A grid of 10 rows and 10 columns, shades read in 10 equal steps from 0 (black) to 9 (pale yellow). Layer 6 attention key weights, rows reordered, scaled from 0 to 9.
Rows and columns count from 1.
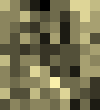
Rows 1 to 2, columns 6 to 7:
4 4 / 4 2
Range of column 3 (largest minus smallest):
5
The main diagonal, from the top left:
7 5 3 4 2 4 3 4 3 1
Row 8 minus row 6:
-2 1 0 0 4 5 1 1 -1 -3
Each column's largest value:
7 5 7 8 6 9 8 8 8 7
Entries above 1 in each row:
8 10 9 8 10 10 9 10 10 8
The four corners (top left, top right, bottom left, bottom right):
7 7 3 1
